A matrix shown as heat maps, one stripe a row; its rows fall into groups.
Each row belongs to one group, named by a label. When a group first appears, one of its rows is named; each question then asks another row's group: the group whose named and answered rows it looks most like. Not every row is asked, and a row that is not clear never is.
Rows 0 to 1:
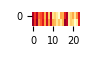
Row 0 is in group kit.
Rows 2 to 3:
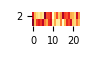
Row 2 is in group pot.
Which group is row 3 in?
kit
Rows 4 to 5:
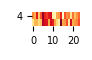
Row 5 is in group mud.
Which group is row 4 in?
kit
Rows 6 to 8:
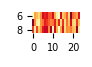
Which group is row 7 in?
pot
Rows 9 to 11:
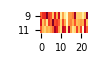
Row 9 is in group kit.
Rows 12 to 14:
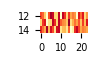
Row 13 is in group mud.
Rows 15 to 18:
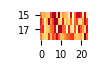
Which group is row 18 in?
pot
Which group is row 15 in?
pot
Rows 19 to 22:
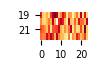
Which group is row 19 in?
pot
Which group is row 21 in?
pot
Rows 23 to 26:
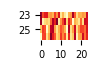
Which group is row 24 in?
pot
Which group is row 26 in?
mud
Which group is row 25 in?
mud
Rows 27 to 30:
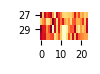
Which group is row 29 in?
kit
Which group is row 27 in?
kit
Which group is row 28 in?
mud
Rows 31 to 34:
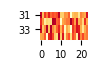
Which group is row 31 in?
kit
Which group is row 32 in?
pot
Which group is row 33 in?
kit
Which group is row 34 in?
mud
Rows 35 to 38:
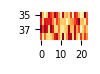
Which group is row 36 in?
kit
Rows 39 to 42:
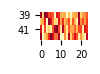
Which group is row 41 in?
pot
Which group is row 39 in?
kit
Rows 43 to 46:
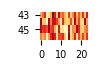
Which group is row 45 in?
kit
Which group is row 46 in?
mud
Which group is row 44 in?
pot
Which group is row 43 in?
mud
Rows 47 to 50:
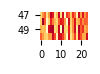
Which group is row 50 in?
mud
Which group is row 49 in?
mud
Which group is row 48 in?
mud
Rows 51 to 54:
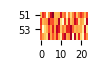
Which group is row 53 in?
pot
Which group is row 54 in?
pot
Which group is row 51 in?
mud
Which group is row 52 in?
kit
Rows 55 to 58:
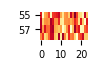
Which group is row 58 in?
mud
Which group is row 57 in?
kit
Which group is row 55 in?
pot
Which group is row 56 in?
kit
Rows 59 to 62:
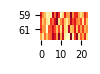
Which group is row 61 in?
mud
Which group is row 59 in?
pot
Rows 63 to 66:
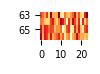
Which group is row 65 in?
kit
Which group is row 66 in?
kit
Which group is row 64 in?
mud
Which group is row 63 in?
kit
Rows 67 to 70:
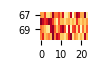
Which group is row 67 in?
pot
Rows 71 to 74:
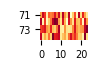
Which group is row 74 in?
pot
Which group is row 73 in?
kit
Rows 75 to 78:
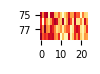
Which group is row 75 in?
kit
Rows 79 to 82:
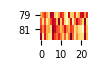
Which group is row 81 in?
pot
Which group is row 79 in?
mud
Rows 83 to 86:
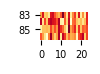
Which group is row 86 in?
mud
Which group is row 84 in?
kit
